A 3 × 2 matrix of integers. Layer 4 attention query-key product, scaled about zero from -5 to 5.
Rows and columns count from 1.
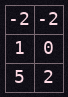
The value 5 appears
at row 3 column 1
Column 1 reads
-2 1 5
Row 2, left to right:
1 0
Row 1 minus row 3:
-7 -4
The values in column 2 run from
-2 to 2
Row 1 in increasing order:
-2 -2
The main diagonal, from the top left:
-2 0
